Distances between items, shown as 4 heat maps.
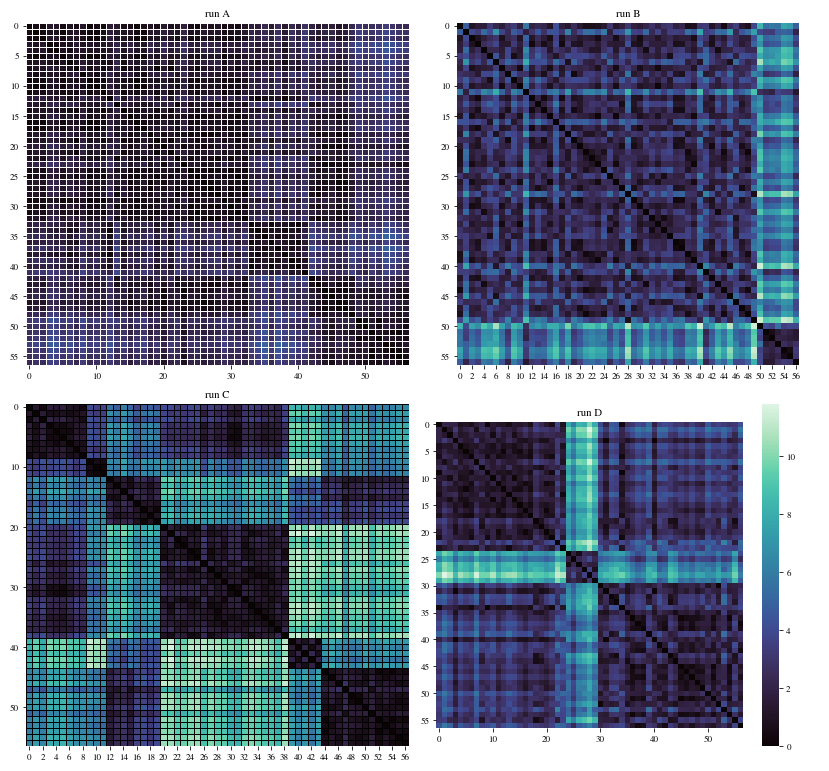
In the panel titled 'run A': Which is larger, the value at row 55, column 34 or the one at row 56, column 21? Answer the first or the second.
the first
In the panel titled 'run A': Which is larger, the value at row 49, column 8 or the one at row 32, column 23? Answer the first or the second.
the first
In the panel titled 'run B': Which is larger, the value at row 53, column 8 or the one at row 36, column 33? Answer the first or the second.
the first
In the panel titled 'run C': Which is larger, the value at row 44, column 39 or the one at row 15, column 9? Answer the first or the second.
the first
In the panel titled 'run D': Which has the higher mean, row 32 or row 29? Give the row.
29
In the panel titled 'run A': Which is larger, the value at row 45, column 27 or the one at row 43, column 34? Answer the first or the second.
the second
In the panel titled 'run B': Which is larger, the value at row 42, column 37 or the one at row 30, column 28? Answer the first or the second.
the second
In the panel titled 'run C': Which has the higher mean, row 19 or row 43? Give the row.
43
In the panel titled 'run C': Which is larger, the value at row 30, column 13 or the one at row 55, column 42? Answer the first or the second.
the first
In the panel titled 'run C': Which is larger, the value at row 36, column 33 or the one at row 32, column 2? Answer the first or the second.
the second
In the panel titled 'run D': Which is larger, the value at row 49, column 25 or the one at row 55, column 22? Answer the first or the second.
the first
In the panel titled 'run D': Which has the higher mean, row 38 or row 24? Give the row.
24
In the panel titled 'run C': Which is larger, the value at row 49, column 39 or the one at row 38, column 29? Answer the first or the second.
the first
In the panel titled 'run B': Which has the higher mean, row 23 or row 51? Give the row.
51
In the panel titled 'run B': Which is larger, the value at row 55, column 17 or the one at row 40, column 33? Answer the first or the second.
the first
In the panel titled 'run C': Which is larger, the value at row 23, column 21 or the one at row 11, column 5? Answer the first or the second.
the second
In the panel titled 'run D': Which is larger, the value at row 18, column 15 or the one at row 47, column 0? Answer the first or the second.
the second
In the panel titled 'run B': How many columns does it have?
57
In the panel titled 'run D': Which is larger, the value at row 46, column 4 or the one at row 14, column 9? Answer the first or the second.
the first
